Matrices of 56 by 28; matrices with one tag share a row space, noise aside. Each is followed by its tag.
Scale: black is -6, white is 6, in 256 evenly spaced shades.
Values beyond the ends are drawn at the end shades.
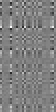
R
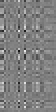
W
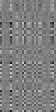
R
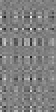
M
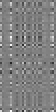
R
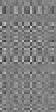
M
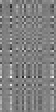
R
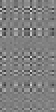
M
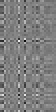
W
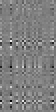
R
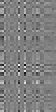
W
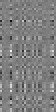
R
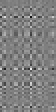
M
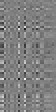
W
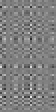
M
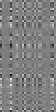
R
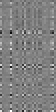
R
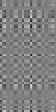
M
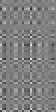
M
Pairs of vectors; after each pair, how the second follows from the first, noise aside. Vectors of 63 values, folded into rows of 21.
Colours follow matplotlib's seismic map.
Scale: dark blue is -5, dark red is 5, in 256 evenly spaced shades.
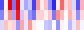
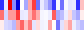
sign-scrambled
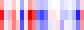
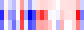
negated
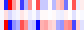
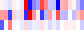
wrapped around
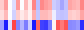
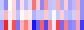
sign-scrambled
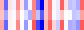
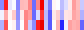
negated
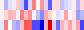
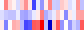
negated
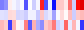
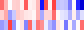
negated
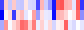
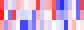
negated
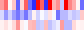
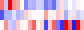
wrapped around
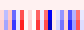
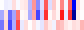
wrapped around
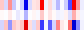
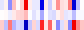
negated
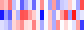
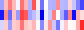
sign-scrambled
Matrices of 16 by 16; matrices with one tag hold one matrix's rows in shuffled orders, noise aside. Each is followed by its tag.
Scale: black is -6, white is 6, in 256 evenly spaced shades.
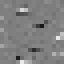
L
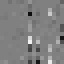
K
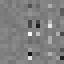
K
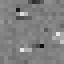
L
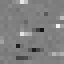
L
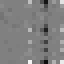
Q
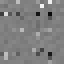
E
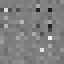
E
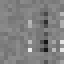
Q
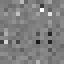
E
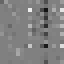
Q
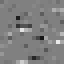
L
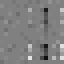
Q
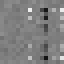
Q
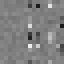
K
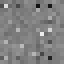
E
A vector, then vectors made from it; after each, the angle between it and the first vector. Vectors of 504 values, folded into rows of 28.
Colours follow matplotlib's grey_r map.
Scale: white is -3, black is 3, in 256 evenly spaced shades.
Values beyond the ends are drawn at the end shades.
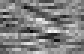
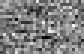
partly aligned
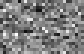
partly aligned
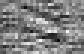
nearly parallel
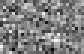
partly opposed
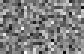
orthogonal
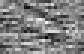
nearly parallel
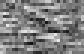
nearly opposite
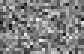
partly aligned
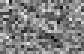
partly aligned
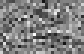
partly aligned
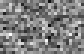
partly aligned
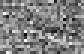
partly opposed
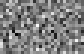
orthogonal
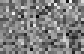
orthogonal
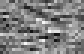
nearly parallel
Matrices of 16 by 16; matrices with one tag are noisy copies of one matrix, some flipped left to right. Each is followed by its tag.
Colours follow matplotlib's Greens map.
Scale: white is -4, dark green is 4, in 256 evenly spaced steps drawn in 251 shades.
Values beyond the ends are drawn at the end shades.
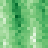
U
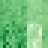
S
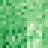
S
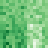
S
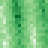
U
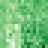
S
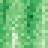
U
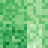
S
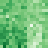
S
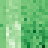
S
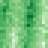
U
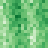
U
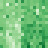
S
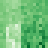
S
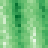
U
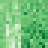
S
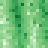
U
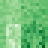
S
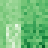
S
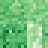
S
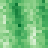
U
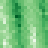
U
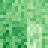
S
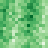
U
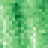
U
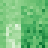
S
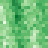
U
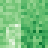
S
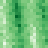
U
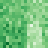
S
